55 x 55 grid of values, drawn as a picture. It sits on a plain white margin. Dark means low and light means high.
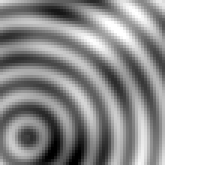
The top right is the ninth with the highest average. The ninth with the lowest average is the bottom middle. No lone cell stands out from its neighbours. Neither half mirrors the other. Rings spread out from the bottom left.
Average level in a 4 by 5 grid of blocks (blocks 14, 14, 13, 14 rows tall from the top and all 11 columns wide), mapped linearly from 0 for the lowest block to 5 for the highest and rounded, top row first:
2 2 3 5 4 / 2 3 3 3 2 / 2 2 3 2 3 / 3 0 1 2 4
